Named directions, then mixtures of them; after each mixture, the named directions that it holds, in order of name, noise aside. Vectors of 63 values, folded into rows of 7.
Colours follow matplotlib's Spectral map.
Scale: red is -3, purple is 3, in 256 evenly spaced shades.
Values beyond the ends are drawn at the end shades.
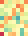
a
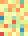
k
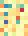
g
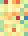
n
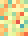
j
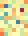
a, g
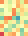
a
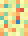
g, k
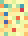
g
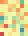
k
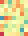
a, j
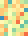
j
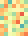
j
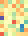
j, k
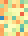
a, j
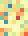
g, j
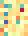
g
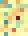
g, n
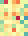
n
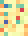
g
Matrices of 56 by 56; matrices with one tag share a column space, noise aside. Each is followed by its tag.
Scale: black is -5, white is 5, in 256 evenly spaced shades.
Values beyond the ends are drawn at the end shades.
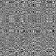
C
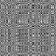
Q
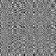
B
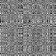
Q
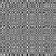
B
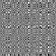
B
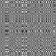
C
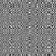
B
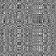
Q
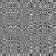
B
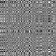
C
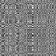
Q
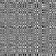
B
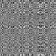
B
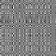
Q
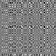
B
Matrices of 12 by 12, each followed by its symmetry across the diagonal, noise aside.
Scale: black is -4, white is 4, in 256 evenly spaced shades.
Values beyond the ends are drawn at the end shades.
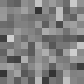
antisymmetric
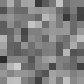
antisymmetric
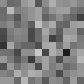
neither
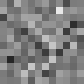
antisymmetric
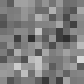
antisymmetric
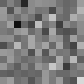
neither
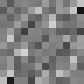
symmetric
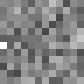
neither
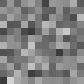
neither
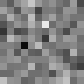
antisymmetric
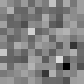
symmetric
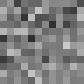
neither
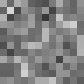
symmetric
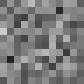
symmetric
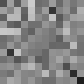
symmetric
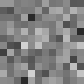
neither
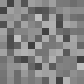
symmetric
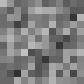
symmetric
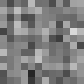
antisymmetric
